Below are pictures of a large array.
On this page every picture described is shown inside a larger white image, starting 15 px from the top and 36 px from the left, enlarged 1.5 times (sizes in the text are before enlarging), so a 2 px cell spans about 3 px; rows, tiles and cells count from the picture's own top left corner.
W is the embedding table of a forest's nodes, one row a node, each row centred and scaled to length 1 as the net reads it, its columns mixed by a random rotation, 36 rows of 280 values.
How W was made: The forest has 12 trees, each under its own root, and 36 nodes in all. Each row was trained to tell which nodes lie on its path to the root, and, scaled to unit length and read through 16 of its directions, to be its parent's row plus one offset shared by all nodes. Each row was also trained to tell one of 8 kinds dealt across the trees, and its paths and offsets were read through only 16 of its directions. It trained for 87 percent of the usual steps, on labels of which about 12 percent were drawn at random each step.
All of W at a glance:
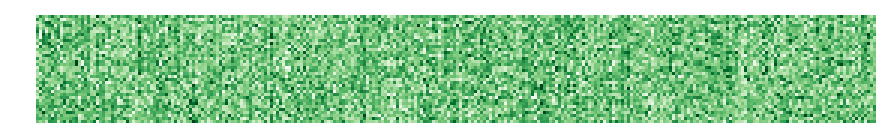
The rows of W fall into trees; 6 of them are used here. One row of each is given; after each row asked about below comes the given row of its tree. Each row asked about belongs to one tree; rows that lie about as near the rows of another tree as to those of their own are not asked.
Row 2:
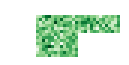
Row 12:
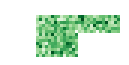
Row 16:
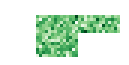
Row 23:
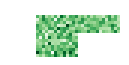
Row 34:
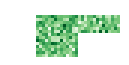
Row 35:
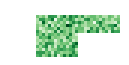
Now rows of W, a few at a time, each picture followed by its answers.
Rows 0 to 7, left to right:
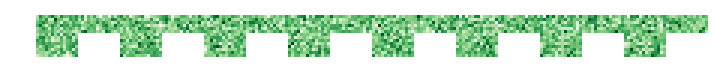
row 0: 2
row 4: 34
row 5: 16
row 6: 35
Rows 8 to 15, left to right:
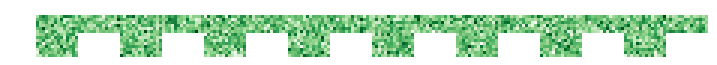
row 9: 35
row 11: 23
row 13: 2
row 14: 34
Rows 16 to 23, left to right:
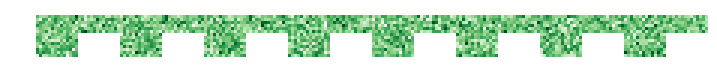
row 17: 12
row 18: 12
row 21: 16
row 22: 2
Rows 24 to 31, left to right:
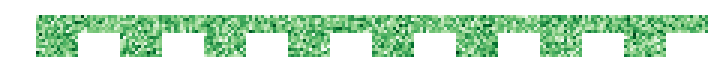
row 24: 12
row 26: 2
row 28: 34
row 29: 34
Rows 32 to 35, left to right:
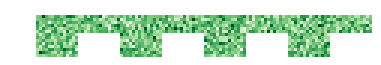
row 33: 23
